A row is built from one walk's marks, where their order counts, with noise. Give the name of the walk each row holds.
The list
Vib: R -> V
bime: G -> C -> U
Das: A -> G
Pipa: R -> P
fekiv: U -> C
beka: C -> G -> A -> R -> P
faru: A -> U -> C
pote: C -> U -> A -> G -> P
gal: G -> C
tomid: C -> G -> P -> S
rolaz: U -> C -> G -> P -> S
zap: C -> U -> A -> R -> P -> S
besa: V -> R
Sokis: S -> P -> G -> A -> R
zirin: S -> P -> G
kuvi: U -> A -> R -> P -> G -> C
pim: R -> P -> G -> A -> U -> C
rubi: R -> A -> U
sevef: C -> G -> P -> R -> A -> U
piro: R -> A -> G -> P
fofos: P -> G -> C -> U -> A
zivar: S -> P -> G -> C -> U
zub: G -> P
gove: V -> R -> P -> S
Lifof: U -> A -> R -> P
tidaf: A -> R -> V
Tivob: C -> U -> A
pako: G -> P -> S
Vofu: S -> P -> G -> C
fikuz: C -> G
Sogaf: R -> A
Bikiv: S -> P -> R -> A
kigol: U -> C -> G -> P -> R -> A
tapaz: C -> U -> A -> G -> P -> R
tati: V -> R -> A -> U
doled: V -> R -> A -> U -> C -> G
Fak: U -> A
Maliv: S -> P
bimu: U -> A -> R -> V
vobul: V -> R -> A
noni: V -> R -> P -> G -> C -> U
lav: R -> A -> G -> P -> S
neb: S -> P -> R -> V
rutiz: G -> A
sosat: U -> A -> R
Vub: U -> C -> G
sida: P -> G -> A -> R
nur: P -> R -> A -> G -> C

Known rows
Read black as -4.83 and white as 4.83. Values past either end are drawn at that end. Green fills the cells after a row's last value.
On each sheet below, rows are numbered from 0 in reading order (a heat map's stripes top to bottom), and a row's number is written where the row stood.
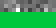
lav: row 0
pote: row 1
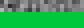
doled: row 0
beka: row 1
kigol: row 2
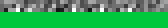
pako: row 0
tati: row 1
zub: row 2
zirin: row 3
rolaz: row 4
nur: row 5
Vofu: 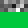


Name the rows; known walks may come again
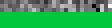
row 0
pim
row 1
Tivob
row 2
Bikiv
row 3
Das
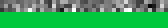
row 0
piro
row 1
vobul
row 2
zirin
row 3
pote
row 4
gove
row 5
Vub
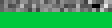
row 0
kuvi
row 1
beka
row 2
noni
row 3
fikuz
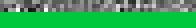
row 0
pako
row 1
zub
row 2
kigol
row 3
nur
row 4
Sogaf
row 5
Lifof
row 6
zap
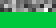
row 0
Pipa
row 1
tomid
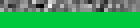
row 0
doled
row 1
gal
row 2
Sokis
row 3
rubi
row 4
tapaz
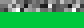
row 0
Maliv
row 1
fekiv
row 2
Vofu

